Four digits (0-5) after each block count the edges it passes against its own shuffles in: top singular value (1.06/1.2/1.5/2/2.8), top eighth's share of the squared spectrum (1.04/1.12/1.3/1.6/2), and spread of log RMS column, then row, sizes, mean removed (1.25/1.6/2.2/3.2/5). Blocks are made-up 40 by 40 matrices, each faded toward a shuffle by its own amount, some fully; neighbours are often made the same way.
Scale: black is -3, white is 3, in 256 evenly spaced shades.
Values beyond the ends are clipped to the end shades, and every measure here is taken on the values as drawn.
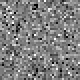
2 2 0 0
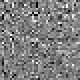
3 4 2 1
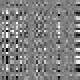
4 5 4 3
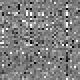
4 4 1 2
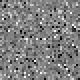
0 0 0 0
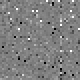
2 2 0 0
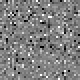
2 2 1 0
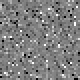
0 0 0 0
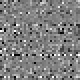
2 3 1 3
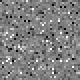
0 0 0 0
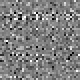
4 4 2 3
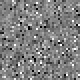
0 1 0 0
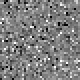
1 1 0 0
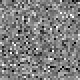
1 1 0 0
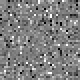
3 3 1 0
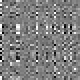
4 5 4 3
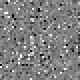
2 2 0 1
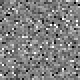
0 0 0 0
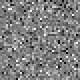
0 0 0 0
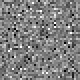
0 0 1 0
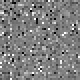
2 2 1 1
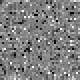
2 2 0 0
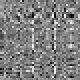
4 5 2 2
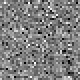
3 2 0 0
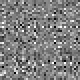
3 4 2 2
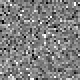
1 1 0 0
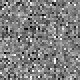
3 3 1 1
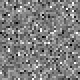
0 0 0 0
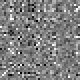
3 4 2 2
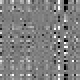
4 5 3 2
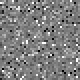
0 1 0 0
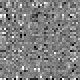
4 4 2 2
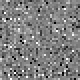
3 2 0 0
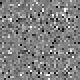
3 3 1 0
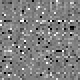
3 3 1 2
